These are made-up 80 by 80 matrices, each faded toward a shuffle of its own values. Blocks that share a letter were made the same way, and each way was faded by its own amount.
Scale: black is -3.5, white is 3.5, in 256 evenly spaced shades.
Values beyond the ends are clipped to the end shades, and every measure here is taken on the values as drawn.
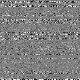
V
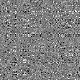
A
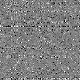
A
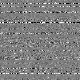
V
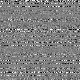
V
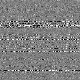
V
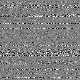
V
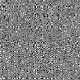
A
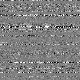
V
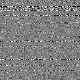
V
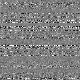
V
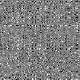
A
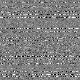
V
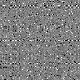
A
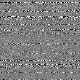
V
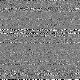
V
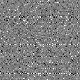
A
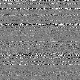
V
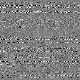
V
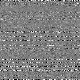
V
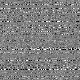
V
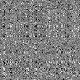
A
